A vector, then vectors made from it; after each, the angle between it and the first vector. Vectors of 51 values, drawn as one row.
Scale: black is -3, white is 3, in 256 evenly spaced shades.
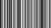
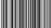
partly opposed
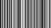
nearly parallel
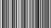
partly opposed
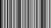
nearly parallel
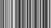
orthogonal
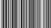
nearly opposite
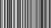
nearly parallel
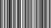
nearly parallel
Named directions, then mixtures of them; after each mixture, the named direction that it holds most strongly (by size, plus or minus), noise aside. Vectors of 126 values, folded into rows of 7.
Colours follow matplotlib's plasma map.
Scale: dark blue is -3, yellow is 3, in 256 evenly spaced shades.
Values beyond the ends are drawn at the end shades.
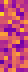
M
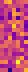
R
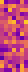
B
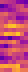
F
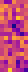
R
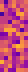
M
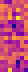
R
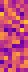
M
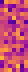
B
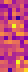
R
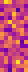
R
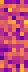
B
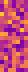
M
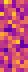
M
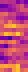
F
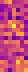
R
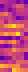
F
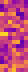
M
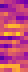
F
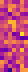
B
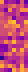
B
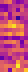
F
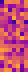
B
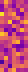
M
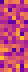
B
